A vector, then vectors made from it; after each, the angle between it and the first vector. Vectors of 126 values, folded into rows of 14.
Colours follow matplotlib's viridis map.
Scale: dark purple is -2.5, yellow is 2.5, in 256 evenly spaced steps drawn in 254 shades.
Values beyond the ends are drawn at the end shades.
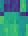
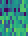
partly aligned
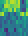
nearly opposite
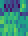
nearly parallel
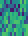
partly aligned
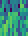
partly aligned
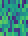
orthogonal
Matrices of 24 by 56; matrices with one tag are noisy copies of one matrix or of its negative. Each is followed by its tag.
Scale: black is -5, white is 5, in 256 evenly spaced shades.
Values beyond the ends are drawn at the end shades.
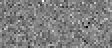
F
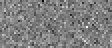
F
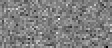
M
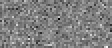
M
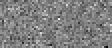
M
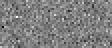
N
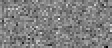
M
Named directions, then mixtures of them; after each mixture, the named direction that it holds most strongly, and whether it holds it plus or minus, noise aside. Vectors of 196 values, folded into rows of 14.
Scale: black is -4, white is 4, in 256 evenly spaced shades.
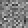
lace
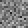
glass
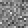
glass, minus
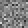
lace, plus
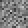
glass, plus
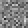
lace, minus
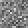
glass, minus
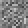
lace, minus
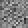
lace, plus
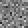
glass, plus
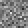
glass, minus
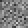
glass, plus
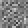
lace, minus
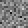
glass, plus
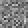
lace, minus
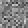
lace, minus
